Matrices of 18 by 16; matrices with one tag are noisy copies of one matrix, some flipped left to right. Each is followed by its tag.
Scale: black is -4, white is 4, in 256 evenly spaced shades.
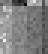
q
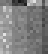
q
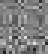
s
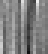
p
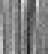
p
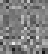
s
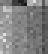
q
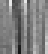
p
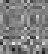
s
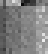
q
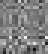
s
